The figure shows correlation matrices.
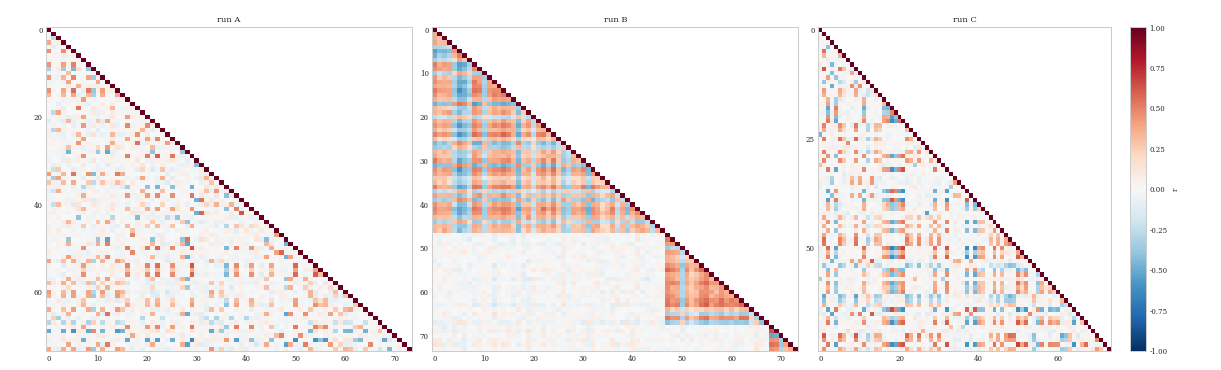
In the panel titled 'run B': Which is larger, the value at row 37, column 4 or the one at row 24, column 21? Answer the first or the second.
the second
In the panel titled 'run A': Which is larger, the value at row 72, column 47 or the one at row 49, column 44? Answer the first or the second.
the second
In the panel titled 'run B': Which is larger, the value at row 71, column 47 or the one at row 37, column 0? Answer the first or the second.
the first
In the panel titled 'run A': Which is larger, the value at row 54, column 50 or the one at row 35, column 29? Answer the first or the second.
the first
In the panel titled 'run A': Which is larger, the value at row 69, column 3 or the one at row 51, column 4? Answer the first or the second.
the second
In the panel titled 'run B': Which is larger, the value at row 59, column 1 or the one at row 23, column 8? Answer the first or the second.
the second
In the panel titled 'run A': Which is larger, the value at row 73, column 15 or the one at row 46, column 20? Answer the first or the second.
the first
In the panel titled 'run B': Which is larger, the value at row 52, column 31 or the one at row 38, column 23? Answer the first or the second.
the second
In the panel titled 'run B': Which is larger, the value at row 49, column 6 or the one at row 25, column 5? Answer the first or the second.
the first
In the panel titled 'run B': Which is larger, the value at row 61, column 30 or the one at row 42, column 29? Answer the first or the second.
the second
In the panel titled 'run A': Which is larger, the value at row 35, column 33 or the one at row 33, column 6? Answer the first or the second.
the first
